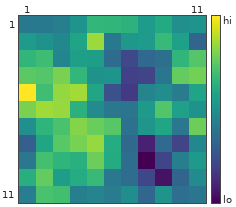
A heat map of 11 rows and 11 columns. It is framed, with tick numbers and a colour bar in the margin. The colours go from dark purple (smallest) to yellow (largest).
The bottom right is the ninth with the lowest average. The top left is the calmest part. The ninth with the highest average is the middle left.
